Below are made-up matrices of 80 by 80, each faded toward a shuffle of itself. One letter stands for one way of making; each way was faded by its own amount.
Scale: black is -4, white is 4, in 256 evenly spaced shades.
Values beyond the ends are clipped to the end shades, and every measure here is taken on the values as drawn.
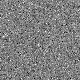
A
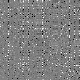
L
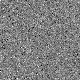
A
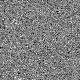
A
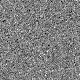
A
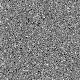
A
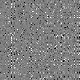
L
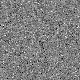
A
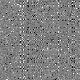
L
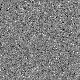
A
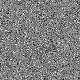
A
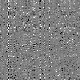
L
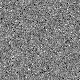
A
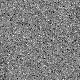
A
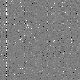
L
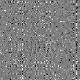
L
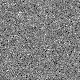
A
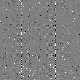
L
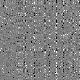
L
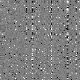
L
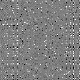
L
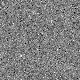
A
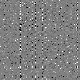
L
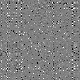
L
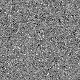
A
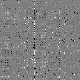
L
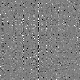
L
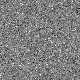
A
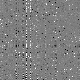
L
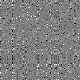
L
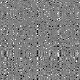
L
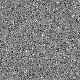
A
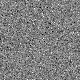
A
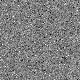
A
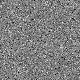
A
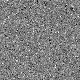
A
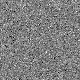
A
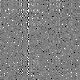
L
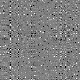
L
